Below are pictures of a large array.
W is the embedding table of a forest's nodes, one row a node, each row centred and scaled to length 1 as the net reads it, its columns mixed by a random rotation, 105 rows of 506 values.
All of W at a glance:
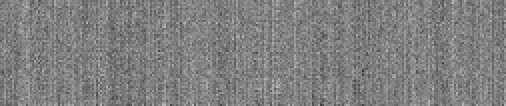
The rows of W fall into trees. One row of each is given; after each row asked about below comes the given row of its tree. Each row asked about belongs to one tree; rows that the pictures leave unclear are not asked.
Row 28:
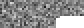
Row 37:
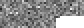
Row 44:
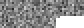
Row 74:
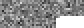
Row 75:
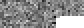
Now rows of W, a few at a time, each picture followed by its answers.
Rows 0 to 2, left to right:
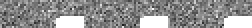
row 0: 44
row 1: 74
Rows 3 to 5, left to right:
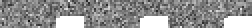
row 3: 74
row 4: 74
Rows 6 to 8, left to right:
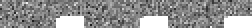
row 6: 37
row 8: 75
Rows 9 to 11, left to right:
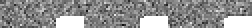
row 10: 74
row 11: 44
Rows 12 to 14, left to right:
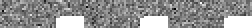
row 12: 74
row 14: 75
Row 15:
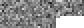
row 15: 74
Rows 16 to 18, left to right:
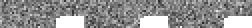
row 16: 74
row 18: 44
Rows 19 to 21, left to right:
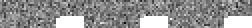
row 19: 74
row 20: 75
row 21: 74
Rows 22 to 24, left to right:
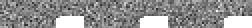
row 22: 28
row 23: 28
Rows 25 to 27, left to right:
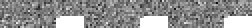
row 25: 75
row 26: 44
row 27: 75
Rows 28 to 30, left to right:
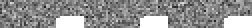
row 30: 28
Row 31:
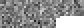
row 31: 44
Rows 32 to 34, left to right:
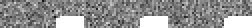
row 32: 75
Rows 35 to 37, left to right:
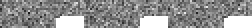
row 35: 37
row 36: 44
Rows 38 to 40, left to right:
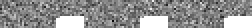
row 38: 28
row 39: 74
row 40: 75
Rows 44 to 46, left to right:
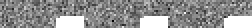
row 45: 74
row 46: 37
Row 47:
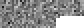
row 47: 44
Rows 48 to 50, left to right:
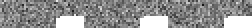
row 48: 74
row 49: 44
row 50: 44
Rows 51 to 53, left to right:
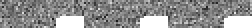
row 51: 44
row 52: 37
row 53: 75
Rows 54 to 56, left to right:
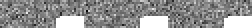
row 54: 37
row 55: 74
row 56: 44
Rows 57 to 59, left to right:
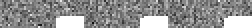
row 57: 74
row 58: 44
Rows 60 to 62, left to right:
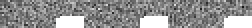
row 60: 28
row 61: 37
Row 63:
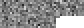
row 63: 74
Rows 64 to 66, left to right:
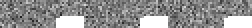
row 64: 37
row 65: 44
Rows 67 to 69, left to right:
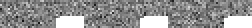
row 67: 37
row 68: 37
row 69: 75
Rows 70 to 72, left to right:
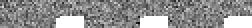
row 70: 28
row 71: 75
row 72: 28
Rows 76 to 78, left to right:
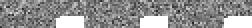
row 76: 37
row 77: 74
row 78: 28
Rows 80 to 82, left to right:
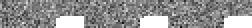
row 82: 75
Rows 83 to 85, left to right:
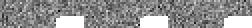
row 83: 44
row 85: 44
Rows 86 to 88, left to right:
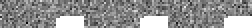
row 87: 44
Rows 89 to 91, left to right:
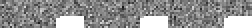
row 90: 75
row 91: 44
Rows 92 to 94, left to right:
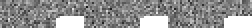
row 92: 44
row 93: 44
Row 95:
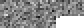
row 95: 75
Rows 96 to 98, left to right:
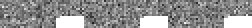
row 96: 75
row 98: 75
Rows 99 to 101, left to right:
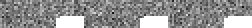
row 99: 44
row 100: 37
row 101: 44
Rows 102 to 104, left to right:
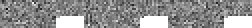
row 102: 75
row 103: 44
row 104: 75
